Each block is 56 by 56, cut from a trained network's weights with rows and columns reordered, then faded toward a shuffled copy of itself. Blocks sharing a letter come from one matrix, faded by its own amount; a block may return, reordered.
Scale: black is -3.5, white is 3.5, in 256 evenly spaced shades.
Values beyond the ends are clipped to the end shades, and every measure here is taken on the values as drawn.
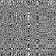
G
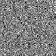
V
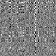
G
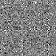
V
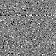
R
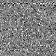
R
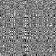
G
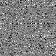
R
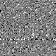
R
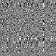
G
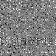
R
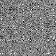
V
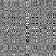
G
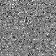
R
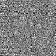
V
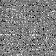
R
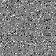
R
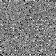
R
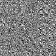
V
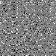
R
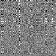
G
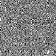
V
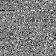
R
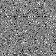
R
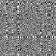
G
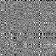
G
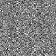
V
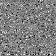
R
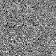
V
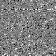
R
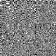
V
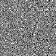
V
